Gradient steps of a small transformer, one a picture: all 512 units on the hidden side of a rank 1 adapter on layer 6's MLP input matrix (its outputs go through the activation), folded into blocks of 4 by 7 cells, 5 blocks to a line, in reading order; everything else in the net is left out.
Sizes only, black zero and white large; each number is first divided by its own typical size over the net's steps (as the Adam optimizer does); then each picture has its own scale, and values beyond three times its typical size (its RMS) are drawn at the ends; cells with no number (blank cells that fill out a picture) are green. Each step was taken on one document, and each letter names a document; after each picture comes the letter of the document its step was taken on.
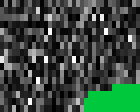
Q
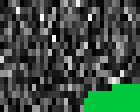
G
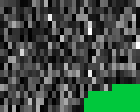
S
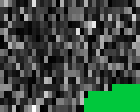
S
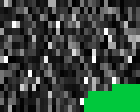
Q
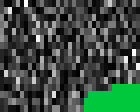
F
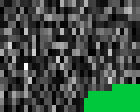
G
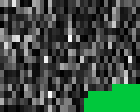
G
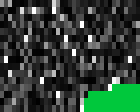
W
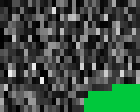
G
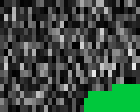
S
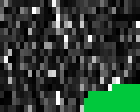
W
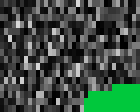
S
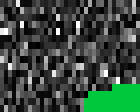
Q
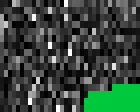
Q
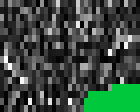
Q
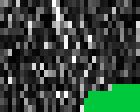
W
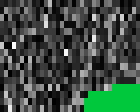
F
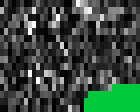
Q
